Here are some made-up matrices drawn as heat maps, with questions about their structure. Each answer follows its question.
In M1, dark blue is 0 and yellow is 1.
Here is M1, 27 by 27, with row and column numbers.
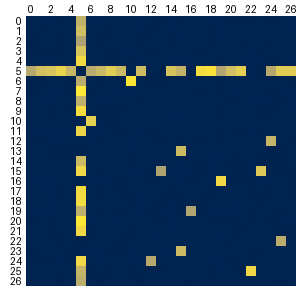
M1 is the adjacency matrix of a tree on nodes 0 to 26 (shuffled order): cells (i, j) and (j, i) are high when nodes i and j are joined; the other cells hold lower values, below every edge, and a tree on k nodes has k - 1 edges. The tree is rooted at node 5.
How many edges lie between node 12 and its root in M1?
2
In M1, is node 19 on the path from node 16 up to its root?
yes
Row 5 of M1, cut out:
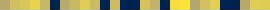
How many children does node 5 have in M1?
20
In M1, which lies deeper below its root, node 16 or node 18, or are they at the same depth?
node 16
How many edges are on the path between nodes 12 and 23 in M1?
4
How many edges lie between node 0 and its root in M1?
1
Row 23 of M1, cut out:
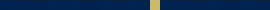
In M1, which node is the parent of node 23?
15
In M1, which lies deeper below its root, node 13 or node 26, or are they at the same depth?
node 13
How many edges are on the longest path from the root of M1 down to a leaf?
2
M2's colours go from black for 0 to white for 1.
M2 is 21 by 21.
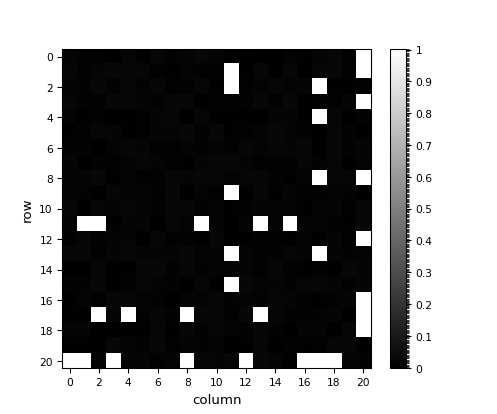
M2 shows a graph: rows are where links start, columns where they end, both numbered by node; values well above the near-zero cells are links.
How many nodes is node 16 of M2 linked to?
1
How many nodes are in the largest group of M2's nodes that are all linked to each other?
3
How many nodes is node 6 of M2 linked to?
0
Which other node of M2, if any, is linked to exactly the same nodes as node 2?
node 13
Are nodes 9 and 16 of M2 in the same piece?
yes
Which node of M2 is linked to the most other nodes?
node 20
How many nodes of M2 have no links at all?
6
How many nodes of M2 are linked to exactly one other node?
8
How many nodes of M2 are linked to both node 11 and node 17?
2
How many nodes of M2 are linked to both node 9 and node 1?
1
